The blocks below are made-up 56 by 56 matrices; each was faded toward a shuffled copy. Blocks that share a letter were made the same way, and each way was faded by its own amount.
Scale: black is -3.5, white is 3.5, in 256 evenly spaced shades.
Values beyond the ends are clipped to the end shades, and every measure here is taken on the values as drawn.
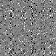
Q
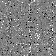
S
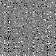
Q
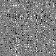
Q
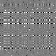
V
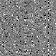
Q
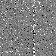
S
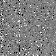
S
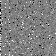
S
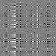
V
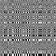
V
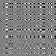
V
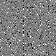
S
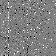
S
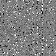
S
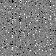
S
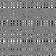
V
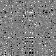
Q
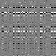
V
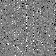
S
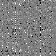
Q
